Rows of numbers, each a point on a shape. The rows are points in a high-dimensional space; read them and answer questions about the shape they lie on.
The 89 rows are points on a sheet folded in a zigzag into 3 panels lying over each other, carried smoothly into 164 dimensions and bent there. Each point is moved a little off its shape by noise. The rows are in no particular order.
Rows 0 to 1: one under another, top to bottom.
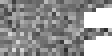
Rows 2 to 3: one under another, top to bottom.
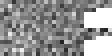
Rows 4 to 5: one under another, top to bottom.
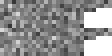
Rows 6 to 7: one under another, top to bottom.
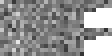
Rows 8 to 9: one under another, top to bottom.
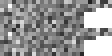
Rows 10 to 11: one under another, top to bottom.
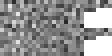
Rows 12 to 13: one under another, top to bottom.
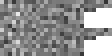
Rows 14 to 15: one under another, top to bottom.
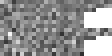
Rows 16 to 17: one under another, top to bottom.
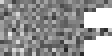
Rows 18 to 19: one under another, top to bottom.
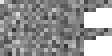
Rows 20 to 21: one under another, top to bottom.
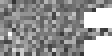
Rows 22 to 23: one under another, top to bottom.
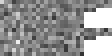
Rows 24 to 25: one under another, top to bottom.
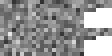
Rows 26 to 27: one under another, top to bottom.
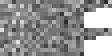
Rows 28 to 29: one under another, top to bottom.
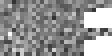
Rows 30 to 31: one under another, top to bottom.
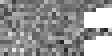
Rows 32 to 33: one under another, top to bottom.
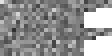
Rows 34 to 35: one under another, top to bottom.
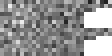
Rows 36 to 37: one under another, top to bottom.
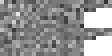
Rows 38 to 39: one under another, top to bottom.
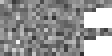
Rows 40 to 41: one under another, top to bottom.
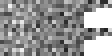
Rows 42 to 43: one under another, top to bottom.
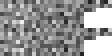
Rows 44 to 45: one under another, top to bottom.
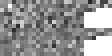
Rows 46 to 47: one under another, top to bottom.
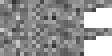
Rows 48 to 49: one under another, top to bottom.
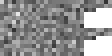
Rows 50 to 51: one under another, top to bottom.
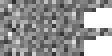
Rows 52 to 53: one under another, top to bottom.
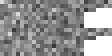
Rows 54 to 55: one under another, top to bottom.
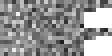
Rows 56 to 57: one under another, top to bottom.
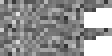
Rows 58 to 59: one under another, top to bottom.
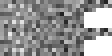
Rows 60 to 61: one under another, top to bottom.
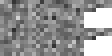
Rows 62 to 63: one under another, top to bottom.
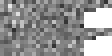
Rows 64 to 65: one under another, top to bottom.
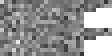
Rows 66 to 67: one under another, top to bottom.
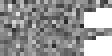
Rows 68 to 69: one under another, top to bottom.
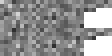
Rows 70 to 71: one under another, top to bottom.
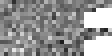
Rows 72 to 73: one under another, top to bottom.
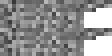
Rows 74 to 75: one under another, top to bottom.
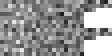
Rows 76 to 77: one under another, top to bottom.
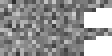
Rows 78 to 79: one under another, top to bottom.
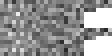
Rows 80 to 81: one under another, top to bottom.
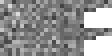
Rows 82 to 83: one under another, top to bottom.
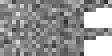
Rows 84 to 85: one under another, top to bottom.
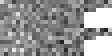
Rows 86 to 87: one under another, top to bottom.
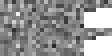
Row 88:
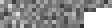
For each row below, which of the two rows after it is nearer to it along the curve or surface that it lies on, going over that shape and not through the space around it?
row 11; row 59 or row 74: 74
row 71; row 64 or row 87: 64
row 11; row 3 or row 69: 3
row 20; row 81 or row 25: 25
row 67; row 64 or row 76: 76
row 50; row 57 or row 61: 61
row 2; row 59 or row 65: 59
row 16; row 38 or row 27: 38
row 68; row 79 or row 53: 53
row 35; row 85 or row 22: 22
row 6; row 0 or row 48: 0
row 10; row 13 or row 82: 13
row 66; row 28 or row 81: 81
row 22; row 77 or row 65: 77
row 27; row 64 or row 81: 64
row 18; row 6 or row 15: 6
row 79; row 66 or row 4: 66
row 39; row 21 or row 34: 34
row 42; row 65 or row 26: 26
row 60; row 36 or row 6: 6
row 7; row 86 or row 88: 86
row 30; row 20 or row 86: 20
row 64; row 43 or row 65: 65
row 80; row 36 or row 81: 81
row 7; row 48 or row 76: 48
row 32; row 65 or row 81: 65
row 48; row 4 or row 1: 1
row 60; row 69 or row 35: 69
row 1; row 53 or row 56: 56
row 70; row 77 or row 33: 33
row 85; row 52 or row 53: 52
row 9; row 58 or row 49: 49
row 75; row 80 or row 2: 80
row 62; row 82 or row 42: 42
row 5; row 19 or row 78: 78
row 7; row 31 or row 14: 31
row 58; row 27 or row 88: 27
